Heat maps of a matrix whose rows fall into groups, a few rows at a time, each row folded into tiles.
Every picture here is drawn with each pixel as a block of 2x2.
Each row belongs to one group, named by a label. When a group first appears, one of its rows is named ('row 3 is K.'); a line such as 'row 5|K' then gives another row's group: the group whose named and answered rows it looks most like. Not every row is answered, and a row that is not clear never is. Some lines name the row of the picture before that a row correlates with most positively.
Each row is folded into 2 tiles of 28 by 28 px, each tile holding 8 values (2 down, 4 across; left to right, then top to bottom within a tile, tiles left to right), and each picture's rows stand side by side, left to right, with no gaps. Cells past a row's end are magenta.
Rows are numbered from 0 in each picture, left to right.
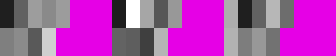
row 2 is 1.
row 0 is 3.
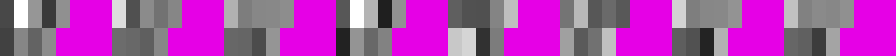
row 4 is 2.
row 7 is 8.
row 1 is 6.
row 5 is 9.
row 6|8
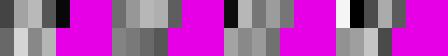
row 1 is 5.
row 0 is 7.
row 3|1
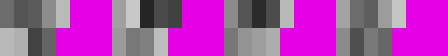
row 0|2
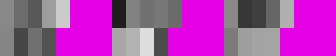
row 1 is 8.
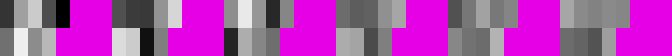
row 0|7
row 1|2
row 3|2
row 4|3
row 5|8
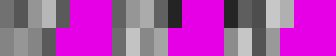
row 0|5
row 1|7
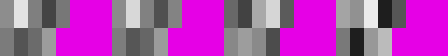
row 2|5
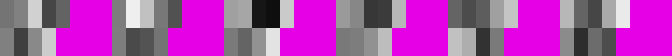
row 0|3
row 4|2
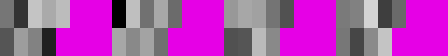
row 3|3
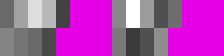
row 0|5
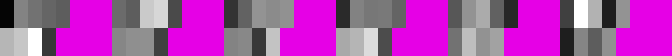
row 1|5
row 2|3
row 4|7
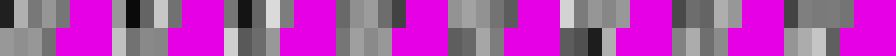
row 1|1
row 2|1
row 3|7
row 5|8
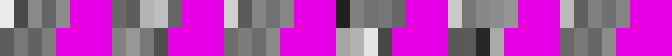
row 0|6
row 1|5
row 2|6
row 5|6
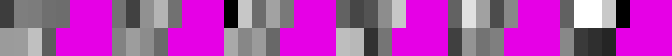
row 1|5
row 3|2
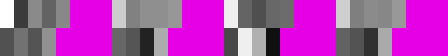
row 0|6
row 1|8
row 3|8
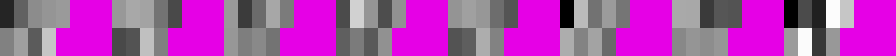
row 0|3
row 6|9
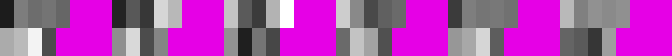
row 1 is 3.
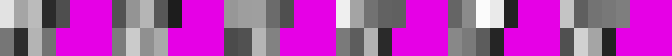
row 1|7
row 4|5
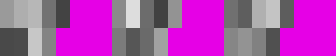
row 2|5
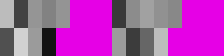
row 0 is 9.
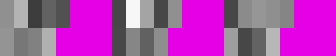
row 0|9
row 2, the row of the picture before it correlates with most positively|1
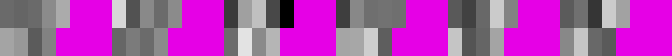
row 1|6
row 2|7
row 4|1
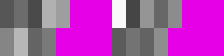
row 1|6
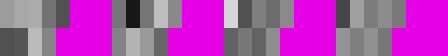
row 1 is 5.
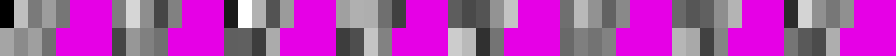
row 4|2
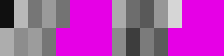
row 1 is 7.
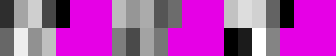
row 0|7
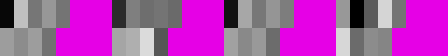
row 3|1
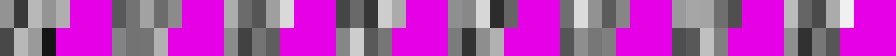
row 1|3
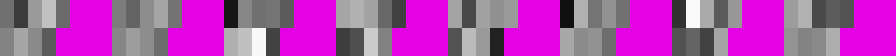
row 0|5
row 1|5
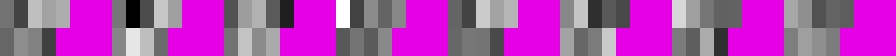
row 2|7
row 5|9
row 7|9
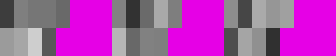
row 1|1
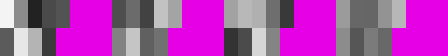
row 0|9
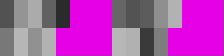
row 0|7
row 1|2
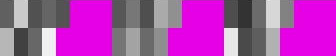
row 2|1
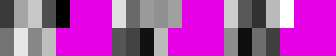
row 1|8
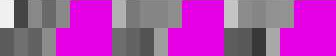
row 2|8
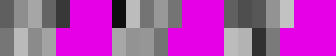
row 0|7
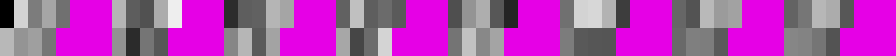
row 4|7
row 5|5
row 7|5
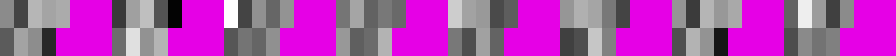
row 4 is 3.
